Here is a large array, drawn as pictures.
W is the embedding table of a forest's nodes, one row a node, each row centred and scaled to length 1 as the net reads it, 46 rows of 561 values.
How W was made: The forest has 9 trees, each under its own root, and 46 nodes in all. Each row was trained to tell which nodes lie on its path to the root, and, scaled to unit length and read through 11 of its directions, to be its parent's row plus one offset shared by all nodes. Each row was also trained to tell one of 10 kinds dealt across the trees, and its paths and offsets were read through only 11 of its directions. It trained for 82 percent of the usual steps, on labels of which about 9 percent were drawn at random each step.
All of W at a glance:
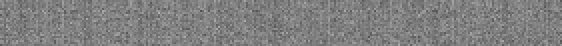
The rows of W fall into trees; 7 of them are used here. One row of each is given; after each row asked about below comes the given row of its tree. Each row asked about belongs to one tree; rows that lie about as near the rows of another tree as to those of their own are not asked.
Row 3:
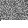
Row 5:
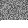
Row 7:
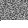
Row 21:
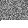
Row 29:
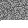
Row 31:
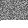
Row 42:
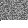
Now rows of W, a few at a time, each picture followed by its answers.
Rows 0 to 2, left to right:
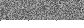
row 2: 5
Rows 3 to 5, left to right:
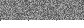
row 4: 3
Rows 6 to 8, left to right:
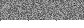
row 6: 5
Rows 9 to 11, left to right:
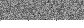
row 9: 29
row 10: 3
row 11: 3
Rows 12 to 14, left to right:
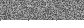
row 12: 42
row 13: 3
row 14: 5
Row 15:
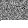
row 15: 5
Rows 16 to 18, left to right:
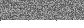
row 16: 42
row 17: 31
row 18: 3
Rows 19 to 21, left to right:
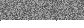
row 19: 3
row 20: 31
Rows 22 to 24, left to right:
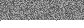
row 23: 5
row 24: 31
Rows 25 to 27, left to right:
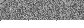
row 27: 31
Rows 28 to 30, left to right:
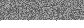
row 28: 29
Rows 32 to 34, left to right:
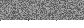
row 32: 42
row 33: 42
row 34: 42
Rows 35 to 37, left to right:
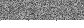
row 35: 29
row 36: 3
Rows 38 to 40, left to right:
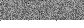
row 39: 29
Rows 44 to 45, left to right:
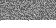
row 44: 5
